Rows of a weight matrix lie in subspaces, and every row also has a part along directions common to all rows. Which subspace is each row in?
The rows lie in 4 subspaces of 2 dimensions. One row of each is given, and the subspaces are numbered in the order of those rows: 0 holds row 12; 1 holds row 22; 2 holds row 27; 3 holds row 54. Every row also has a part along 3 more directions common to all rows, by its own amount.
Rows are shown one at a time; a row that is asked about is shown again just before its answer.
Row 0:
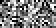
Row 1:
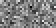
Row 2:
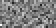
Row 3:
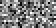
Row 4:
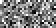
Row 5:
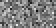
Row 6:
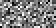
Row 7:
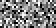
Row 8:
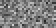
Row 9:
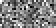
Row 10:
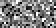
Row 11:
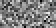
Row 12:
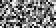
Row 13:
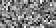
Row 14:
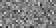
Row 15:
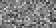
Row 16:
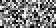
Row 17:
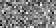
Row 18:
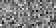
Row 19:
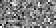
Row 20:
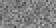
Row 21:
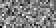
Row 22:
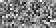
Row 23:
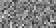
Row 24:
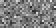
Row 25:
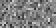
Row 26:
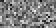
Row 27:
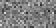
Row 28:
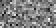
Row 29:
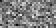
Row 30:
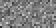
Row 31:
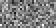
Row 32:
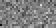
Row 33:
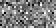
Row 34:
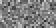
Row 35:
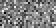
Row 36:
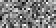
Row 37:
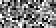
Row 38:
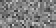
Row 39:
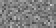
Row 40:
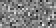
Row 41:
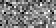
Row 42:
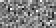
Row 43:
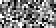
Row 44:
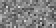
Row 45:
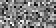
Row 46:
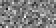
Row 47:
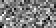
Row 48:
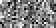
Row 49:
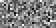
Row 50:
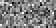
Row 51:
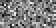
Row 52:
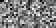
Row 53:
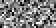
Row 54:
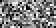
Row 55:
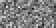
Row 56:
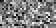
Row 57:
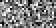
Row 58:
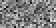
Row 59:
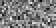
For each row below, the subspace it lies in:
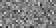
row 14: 2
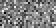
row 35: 2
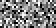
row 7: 2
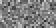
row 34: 3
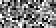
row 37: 3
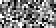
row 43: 3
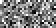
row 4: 3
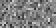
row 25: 0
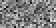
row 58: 1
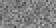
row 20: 1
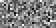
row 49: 1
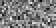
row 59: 3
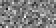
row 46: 2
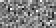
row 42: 1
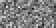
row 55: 1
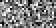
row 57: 1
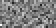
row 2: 2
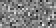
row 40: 1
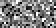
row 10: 3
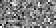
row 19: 0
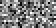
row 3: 0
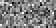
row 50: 2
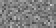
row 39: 3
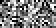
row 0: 3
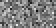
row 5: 1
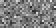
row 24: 3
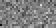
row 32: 2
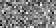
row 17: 2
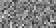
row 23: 2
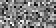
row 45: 2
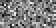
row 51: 0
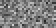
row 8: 0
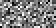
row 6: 0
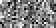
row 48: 3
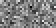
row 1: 3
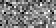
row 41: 2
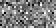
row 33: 2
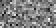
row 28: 0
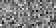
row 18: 1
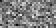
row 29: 0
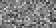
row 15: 1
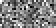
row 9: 3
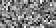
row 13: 3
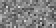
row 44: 1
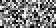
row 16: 2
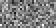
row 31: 3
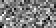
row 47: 0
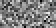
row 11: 3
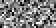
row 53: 0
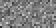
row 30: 0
